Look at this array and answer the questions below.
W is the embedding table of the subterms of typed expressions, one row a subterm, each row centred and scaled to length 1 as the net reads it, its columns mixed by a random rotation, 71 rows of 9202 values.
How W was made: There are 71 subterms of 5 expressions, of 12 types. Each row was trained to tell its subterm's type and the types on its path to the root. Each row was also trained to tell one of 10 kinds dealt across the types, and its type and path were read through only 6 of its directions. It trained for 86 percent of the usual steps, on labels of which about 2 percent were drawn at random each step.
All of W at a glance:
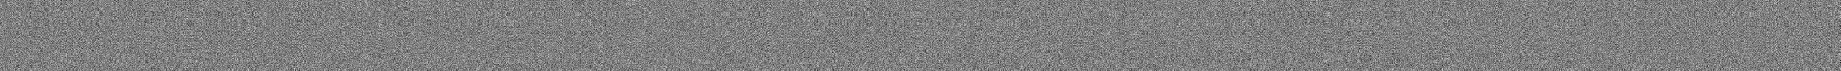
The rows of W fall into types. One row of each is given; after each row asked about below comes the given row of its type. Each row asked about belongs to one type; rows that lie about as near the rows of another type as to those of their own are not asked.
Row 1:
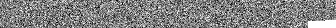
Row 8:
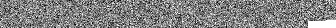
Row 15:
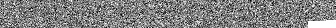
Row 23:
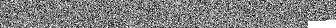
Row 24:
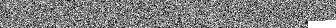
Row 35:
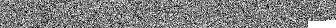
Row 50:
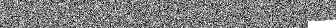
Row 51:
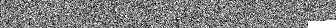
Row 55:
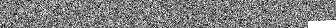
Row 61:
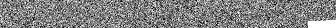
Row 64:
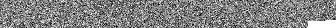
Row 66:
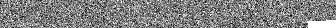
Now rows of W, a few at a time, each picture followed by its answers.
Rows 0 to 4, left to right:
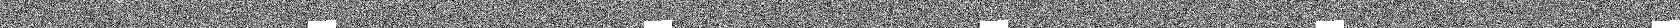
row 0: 35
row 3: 50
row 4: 35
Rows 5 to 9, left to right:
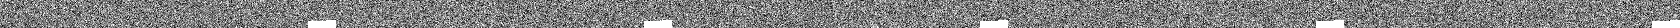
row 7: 51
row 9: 51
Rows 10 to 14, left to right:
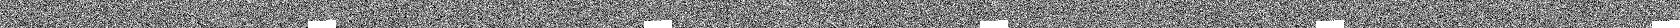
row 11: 55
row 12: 15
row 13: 15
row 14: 8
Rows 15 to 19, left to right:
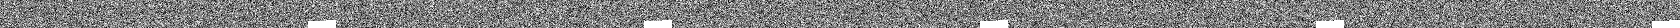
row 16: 50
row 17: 35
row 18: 61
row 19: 1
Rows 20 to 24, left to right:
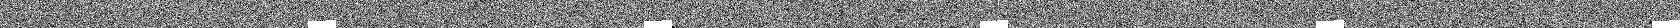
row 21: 8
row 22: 55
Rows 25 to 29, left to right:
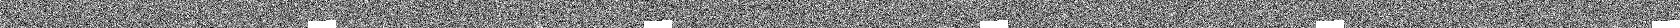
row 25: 8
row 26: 51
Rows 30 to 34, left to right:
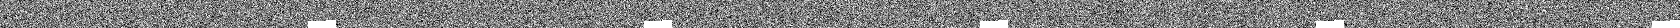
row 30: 55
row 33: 51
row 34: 61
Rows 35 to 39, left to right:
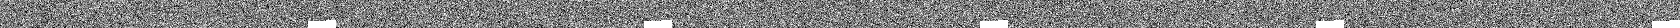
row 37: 61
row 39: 8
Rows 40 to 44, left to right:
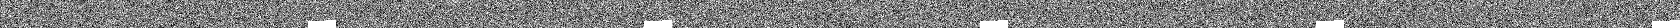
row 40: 66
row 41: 35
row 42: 61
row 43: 66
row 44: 8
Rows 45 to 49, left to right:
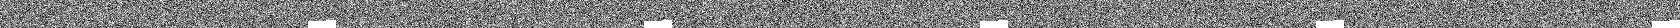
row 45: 66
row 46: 23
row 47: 64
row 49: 23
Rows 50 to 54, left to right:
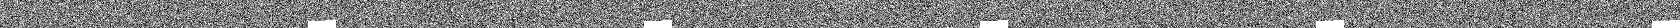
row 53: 55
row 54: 50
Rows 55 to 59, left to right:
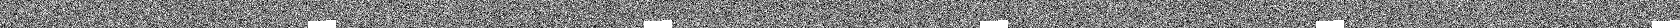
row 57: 66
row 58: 1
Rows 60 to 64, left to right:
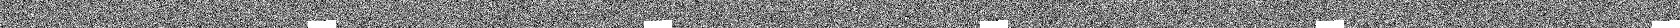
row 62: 50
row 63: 35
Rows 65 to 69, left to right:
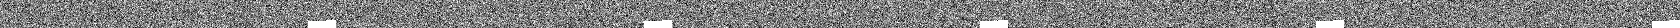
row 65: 51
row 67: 61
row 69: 1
